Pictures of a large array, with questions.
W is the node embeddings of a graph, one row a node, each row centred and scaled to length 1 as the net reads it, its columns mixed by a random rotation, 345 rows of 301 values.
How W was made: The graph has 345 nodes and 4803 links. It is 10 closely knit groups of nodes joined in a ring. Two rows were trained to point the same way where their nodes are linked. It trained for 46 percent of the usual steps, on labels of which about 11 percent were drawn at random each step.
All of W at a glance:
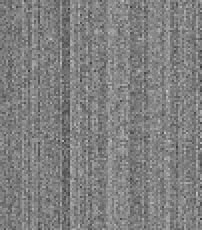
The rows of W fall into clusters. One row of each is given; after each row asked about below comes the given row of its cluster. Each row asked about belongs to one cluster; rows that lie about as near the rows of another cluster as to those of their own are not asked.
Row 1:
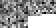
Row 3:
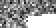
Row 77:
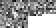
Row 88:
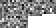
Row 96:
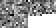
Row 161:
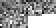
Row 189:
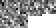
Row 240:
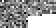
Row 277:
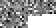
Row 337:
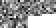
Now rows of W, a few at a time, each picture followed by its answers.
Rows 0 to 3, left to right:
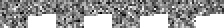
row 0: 337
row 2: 96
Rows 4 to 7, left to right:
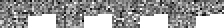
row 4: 77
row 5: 189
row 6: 277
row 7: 161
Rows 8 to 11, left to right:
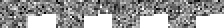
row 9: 88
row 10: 161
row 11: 161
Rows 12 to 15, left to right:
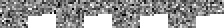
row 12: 277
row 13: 189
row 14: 96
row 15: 1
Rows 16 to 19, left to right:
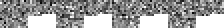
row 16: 3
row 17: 77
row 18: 337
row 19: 77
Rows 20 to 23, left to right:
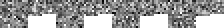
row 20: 88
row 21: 88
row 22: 337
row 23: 240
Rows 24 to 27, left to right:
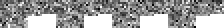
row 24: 3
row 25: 88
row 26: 96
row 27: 96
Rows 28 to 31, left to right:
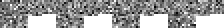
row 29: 77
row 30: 337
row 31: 277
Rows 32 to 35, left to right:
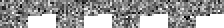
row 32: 240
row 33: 161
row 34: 337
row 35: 88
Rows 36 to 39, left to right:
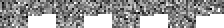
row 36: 189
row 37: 189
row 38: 77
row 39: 88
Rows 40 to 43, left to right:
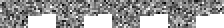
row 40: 189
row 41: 277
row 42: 1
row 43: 161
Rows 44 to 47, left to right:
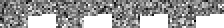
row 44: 161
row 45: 3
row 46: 189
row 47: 189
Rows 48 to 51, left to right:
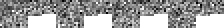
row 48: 161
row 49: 77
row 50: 161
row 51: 277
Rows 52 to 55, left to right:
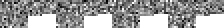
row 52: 189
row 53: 161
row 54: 240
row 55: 337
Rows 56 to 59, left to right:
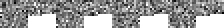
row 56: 189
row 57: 161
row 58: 240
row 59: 240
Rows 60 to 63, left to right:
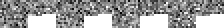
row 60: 337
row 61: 189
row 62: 96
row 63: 277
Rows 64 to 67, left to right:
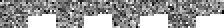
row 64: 240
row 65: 77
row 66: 96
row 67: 240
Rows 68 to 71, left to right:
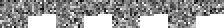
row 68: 77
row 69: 77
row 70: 3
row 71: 161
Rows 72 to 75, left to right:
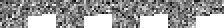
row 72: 3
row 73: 1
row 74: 88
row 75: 161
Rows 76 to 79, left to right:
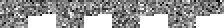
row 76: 96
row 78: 277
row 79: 96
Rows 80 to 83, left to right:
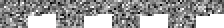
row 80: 3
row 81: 189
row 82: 337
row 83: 88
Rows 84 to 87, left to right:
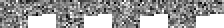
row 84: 161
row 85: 77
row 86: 88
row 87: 1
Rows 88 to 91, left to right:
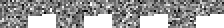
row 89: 189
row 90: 96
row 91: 277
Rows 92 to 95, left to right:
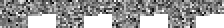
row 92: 96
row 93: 77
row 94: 88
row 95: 77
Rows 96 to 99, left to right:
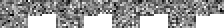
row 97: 77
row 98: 161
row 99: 189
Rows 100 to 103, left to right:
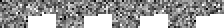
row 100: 88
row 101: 189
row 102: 88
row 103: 240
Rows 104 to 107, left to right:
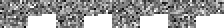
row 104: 337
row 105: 240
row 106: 1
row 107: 240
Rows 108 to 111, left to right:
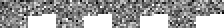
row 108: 161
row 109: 3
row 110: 1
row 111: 277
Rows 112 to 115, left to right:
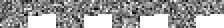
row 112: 161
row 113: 88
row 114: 189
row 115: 337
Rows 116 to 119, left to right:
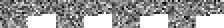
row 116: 3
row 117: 337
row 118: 1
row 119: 88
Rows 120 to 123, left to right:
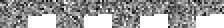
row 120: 88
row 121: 88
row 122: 189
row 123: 161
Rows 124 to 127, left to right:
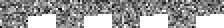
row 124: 240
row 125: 96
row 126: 1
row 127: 96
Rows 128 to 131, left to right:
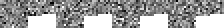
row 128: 1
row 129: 277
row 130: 277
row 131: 240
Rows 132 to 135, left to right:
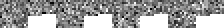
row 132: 1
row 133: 88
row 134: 3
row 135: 277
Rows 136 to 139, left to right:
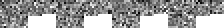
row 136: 189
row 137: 189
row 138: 161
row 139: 96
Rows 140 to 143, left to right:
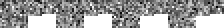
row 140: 189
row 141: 189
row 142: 277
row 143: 3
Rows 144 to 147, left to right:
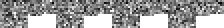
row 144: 77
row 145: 77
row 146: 189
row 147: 1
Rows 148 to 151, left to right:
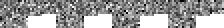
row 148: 3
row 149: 189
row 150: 277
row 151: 77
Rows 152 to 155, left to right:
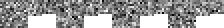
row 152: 277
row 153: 88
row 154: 96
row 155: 240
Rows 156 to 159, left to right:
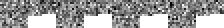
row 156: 3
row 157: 189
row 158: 337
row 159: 189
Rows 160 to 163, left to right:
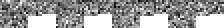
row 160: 337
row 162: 161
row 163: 3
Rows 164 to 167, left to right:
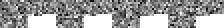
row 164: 337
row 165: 337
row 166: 96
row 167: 240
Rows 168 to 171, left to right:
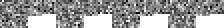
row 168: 240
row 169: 77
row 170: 77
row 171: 337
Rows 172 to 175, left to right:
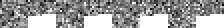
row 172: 96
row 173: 1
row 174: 3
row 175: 277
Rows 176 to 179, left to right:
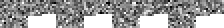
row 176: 3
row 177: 1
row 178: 3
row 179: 240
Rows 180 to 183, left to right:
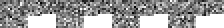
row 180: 3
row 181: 161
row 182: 337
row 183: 337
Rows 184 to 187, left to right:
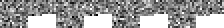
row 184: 240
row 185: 88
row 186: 277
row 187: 77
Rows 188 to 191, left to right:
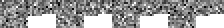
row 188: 240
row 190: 3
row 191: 337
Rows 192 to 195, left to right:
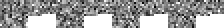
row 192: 3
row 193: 240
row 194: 337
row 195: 88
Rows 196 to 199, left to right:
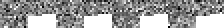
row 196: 337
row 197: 96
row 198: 161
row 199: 161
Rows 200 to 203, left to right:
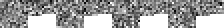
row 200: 161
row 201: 96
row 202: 240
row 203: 1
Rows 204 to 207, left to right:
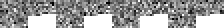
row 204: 1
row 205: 1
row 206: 3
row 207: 189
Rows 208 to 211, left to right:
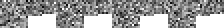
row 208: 96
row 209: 96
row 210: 277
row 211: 277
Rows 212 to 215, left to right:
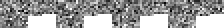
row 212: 277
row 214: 1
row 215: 161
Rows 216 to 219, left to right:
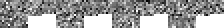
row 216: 277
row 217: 96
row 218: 161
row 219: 337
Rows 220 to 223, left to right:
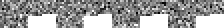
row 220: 337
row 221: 3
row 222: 1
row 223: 337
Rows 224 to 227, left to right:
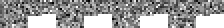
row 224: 1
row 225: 96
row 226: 3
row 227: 337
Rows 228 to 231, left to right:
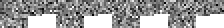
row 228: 77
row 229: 337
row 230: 96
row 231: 337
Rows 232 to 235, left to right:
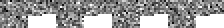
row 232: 88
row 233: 3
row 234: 277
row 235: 337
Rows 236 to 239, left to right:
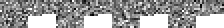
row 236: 277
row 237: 161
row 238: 77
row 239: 277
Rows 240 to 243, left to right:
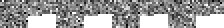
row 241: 277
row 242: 337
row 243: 96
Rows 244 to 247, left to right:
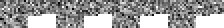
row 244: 3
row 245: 189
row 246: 88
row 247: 337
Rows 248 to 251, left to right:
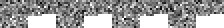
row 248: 3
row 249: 189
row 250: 3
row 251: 96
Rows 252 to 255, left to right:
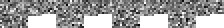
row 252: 240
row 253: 96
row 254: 277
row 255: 77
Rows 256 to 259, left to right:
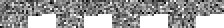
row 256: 161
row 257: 96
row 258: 96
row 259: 337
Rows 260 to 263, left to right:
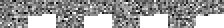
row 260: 77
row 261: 277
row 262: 77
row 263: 337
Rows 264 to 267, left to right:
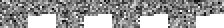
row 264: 337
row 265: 277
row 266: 3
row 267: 161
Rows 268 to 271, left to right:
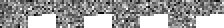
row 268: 161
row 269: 1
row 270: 337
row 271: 96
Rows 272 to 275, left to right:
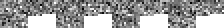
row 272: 96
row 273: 1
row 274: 240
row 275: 161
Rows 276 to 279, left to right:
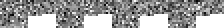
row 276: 96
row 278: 337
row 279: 161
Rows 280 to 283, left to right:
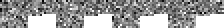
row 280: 88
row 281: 88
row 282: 3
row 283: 77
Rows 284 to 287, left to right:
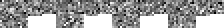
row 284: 240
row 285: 77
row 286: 96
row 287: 1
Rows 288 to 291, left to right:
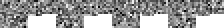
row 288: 337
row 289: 337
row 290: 96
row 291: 77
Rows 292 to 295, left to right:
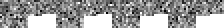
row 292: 337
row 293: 3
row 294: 189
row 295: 189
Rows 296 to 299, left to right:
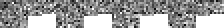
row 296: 161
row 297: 1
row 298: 77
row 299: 96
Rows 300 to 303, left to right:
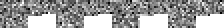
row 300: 3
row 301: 1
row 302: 337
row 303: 189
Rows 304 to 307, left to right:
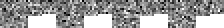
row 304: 96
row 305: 96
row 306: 77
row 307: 88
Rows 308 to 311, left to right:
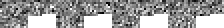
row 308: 189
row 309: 1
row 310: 161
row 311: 161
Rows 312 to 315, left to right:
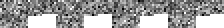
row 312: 96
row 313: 337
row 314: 161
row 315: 161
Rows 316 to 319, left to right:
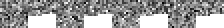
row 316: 189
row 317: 88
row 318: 3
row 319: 189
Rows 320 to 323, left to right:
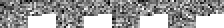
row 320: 161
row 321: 1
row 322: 161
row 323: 96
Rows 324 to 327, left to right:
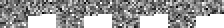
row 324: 1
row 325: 96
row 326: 77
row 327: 240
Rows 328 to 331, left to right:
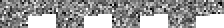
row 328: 277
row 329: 277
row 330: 189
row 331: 1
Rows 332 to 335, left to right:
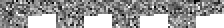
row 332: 96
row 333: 189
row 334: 337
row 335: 161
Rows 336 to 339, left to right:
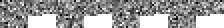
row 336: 88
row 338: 77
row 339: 189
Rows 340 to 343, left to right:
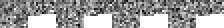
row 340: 1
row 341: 3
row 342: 77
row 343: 77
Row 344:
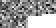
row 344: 337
